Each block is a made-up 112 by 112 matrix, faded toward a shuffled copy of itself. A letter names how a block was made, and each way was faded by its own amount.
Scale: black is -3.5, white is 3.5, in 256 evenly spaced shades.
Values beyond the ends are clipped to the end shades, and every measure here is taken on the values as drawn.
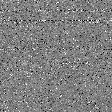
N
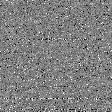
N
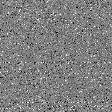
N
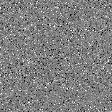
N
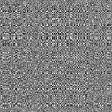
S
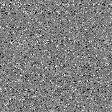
N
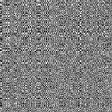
S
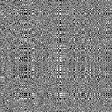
S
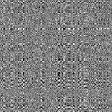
S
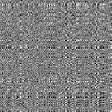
S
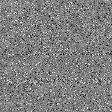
N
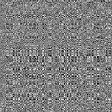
S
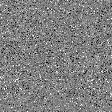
N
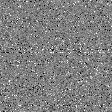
N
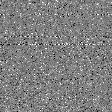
N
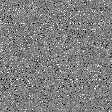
N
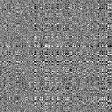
S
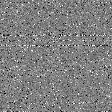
N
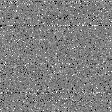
N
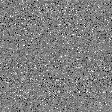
N
